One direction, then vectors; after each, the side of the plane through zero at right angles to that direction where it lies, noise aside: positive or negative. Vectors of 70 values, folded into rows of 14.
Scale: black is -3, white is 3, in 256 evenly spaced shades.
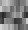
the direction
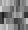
positive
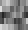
positive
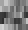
positive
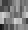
negative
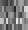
negative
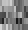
positive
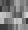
negative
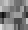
positive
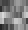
negative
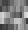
negative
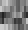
positive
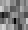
positive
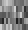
positive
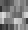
negative
